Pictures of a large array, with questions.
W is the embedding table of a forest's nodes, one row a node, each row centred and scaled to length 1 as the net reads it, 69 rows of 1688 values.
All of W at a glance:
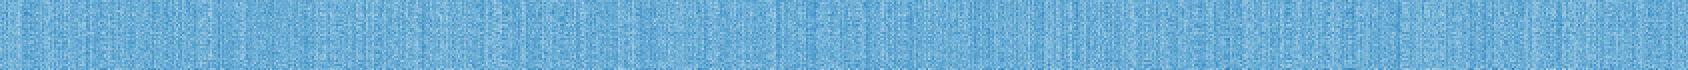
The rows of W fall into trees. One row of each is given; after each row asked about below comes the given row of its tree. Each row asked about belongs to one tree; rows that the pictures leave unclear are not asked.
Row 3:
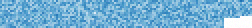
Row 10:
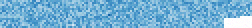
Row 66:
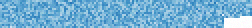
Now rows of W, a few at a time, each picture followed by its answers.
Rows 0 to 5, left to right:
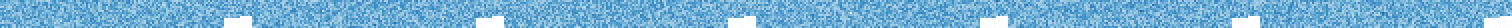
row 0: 66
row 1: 3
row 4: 3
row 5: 10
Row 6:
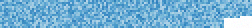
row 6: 3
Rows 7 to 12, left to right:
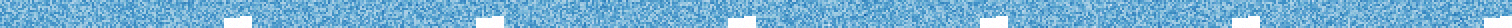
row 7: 10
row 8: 3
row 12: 3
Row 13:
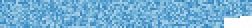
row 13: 3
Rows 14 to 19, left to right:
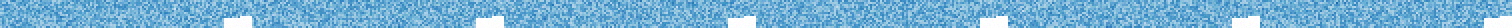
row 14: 3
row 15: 3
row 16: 10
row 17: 3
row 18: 3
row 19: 66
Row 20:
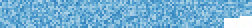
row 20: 66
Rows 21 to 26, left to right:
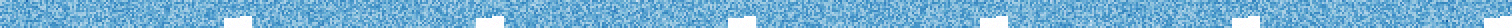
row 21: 10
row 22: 3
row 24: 10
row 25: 10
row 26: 10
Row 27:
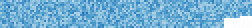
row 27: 3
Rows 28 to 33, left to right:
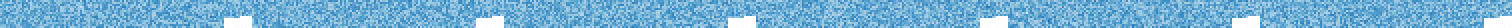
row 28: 3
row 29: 3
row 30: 3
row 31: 10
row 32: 66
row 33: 66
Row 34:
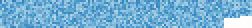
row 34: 3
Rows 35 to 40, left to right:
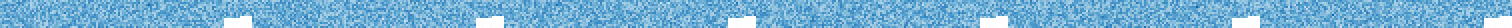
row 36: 10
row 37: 66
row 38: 3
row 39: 3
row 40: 66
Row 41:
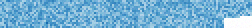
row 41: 10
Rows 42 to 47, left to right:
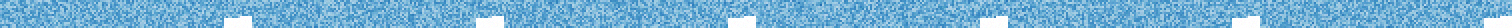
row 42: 66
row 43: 10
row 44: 10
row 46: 66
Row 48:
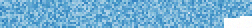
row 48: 10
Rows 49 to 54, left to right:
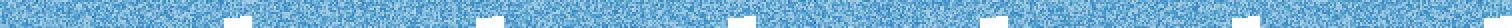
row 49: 3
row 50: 10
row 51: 3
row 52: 10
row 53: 3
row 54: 3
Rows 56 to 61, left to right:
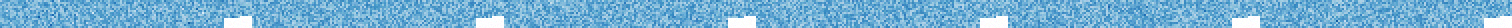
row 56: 66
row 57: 3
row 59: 3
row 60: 10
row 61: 10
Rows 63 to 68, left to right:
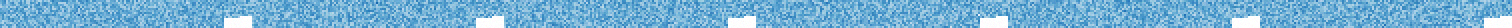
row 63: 66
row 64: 10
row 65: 10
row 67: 10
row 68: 3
